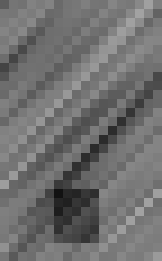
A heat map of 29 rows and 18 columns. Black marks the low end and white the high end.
The ninth with the lowest average is the bottom middle. The halves do not mirror each other. In the bottom middle lies a patch that is lower than the rest. Streaks slant up to the right.
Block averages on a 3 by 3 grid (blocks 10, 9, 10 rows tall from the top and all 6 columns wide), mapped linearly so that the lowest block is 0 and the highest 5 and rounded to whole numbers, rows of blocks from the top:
3 4 5
4 2 3
3 0 5
